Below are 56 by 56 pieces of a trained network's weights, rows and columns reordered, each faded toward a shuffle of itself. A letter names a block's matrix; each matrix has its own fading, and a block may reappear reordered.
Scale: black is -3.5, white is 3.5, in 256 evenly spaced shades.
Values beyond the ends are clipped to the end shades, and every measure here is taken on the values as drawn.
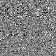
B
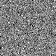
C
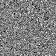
C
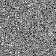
C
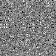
B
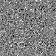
B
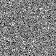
C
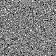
C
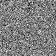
C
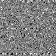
B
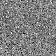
C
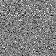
B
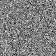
C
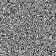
B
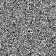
C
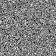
C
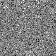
C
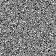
C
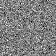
C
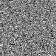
C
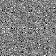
B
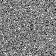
C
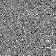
B
